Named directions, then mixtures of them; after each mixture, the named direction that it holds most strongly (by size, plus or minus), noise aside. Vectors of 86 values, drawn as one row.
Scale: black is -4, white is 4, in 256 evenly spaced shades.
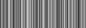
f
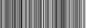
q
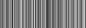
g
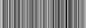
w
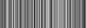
g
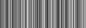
f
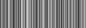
f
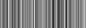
w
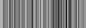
w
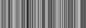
f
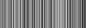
q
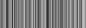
g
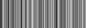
q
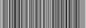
w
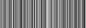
g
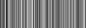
f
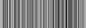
w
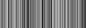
q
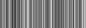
q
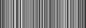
q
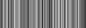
w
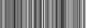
q
